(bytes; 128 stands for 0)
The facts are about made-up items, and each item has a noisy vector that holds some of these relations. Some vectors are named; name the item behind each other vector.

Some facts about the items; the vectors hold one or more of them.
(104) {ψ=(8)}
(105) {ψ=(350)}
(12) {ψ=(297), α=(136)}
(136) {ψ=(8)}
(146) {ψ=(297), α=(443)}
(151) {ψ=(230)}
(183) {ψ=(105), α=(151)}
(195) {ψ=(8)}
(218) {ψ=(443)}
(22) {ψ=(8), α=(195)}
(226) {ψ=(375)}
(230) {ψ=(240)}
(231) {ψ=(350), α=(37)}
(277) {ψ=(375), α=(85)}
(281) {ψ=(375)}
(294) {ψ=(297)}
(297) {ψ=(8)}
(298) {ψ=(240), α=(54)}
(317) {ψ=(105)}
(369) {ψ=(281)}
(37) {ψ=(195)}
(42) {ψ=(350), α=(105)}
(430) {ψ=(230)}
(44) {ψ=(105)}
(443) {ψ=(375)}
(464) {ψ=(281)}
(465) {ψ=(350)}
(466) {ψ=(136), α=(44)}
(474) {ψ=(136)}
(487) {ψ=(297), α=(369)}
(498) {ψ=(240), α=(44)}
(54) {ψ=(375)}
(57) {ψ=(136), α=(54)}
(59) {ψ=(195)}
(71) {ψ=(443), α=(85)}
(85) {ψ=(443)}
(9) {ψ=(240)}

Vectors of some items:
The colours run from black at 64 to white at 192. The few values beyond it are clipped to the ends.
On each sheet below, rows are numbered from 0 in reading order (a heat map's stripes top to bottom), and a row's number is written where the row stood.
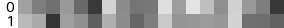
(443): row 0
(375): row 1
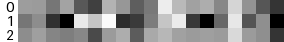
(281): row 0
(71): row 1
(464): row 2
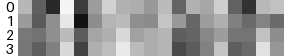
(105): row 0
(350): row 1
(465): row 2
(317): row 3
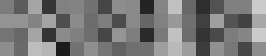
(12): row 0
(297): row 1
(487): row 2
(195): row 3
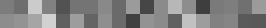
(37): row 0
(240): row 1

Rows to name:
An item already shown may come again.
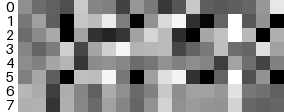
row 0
(22)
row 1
(85)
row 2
(54)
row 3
(317)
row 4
(8)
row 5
(85)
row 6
(375)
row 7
(375)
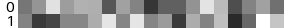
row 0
(151)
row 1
(183)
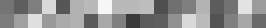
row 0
(317)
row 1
(151)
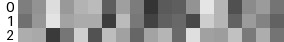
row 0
(151)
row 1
(430)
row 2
(369)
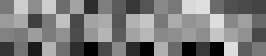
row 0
(230)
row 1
(218)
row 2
(226)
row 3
(466)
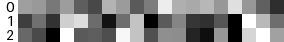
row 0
(281)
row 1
(498)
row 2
(44)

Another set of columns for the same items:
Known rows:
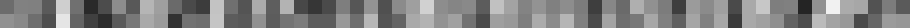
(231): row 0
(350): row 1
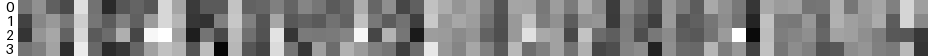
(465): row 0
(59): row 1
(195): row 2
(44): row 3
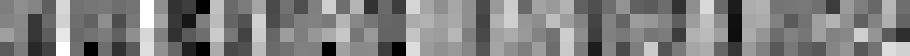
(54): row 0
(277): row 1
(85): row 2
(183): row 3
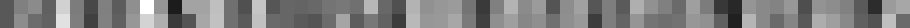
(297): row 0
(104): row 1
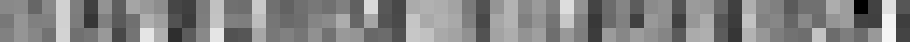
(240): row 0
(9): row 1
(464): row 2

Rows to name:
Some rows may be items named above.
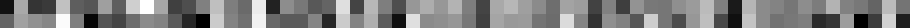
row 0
(22)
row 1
(151)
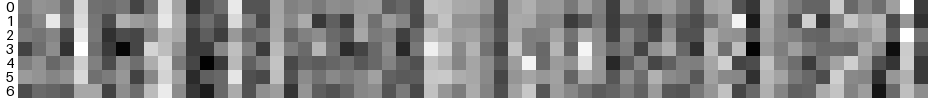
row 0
(464)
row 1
(37)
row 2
(317)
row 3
(105)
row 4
(298)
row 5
(281)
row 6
(57)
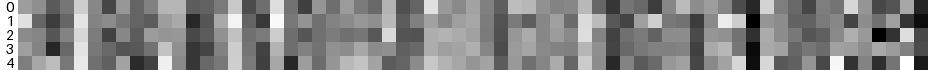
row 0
(498)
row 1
(443)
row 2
(240)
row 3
(218)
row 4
(369)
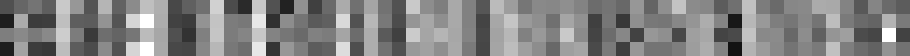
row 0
(466)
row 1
(22)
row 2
(9)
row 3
(22)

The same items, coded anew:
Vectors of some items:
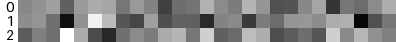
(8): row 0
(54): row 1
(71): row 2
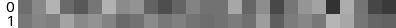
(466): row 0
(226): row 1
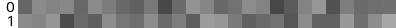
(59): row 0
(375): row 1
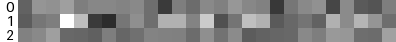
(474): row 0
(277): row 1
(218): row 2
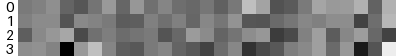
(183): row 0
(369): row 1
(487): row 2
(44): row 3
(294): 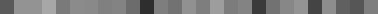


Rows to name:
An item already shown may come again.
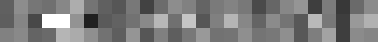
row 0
(37)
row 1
(85)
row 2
(443)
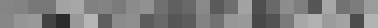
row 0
(240)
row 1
(498)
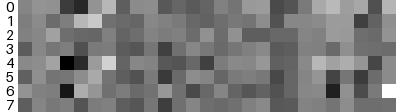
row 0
(498)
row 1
(151)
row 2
(218)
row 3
(464)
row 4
(298)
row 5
(37)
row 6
(105)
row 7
(464)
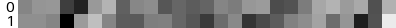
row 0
(498)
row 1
(44)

